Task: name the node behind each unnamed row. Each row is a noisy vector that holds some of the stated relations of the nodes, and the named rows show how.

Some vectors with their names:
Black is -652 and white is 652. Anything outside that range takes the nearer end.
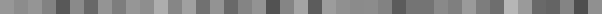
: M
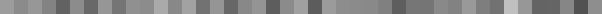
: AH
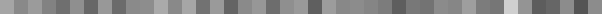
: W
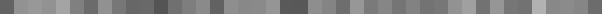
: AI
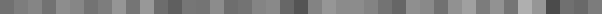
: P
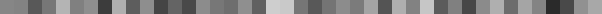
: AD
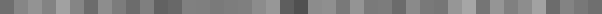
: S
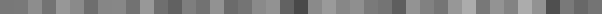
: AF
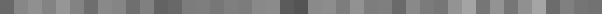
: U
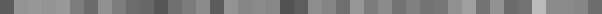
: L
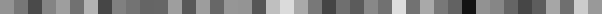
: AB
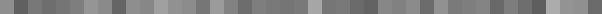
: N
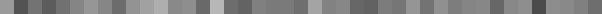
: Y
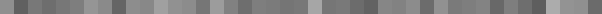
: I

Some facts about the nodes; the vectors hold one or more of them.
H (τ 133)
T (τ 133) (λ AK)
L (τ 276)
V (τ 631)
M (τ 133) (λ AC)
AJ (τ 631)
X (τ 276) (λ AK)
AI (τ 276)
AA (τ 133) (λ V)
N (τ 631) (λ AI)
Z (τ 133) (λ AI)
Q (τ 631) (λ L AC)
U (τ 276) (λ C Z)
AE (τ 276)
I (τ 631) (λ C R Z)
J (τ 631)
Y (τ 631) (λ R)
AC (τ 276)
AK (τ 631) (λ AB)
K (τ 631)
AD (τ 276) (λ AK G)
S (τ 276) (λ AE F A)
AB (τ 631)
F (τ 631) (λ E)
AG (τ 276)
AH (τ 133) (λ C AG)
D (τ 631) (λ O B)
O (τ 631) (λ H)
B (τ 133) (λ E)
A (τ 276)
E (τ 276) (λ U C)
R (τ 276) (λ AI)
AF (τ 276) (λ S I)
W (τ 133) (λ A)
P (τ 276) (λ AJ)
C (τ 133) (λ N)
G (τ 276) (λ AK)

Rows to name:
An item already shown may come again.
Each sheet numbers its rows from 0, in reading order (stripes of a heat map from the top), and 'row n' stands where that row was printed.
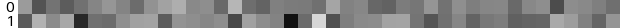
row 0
Y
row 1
H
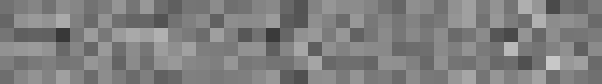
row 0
P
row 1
AE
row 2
D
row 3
C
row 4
V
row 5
S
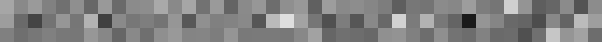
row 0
W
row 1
AK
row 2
AJ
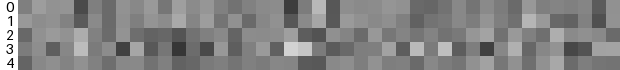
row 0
B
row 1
AA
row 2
A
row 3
G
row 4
E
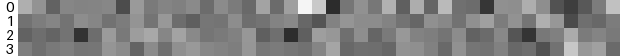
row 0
T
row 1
P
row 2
O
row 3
V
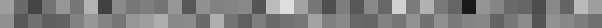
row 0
AK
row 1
Q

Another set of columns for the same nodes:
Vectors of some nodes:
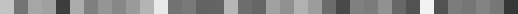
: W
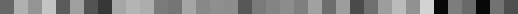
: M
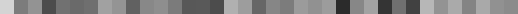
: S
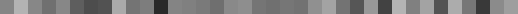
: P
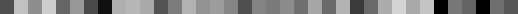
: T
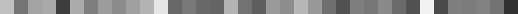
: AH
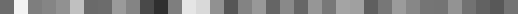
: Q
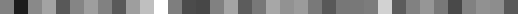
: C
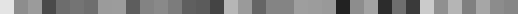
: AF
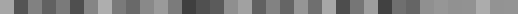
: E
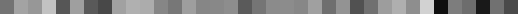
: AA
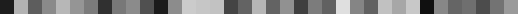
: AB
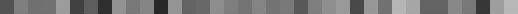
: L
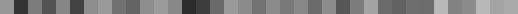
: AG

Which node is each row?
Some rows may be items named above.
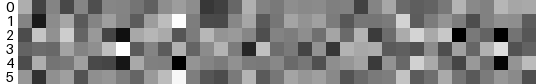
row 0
R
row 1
C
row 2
T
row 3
O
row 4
G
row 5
Z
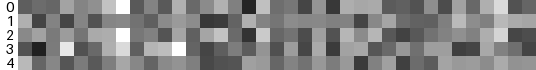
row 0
O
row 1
R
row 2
D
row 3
H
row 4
U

